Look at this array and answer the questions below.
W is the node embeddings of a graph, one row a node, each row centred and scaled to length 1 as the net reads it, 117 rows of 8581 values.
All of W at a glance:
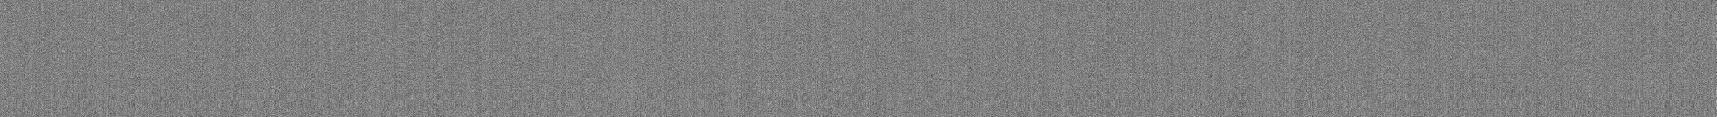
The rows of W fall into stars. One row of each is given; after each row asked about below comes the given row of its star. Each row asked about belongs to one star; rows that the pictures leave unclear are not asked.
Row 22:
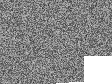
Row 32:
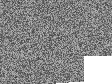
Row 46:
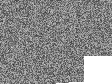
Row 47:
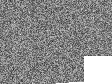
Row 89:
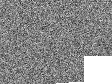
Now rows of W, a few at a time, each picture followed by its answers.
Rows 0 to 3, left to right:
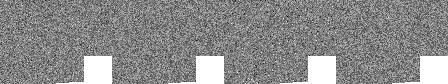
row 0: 46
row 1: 89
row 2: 47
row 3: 22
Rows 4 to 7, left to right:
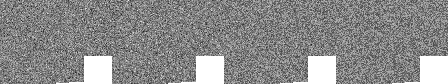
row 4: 22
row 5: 32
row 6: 22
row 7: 89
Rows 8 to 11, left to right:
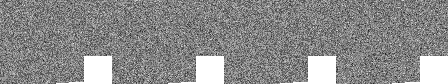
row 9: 22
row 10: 89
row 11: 32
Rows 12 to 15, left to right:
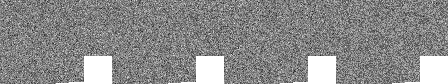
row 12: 32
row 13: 22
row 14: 46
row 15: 32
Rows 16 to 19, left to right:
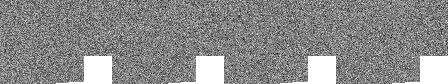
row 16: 32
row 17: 46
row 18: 32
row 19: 22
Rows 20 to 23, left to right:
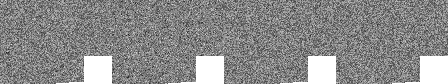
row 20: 46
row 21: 32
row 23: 22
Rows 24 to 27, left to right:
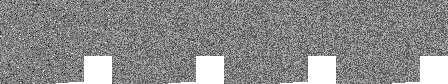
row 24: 47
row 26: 22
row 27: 46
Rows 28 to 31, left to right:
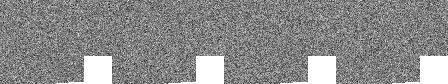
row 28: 89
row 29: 32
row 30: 89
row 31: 22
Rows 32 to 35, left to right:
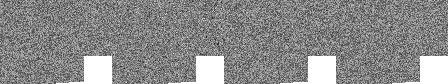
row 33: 22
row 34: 22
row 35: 32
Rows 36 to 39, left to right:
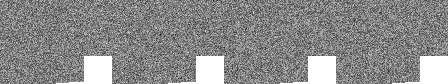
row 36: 32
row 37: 22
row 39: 46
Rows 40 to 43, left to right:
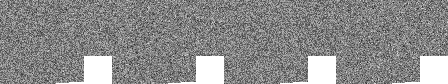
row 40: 46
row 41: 89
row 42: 22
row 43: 22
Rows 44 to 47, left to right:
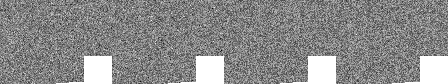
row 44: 89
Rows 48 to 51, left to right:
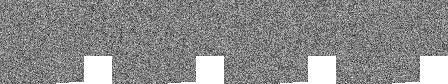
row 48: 22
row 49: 46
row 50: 22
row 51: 22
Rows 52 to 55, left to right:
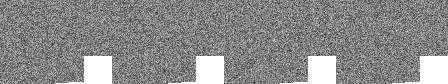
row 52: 89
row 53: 46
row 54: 22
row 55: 32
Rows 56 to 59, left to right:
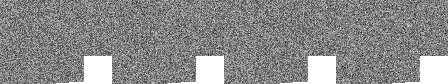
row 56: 89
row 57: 89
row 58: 47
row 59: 46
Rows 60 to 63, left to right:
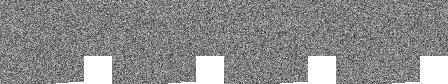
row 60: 47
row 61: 89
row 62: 46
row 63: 22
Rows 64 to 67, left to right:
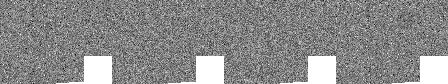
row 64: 47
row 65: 89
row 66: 46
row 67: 47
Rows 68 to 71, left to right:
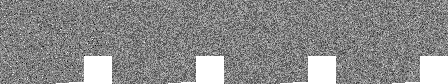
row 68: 47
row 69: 22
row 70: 89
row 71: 46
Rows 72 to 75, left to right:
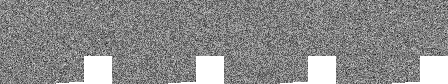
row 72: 22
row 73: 32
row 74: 32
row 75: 46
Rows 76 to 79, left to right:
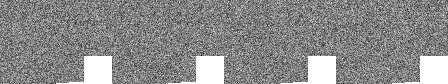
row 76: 32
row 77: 32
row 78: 89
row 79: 22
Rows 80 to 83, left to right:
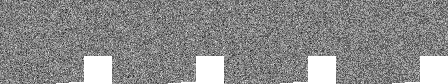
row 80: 46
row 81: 32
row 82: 46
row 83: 32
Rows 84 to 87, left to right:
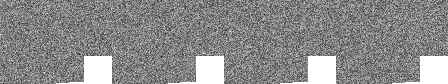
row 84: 22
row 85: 32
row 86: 47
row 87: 32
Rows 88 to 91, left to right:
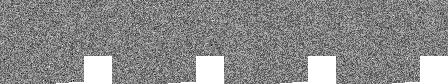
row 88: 46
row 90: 47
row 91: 47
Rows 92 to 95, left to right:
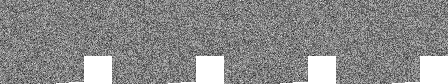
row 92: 22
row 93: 89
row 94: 32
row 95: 46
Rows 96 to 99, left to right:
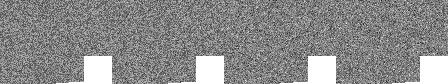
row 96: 32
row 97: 46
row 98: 46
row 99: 46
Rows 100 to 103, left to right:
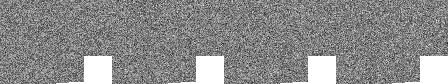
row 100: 89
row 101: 89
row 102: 89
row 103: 89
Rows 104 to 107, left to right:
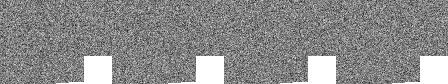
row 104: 89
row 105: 89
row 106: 89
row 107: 89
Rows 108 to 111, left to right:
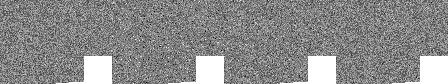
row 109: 47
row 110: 32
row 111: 46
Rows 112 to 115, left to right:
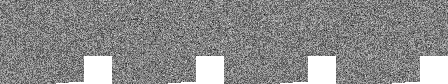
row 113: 46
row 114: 89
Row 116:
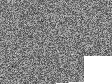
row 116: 89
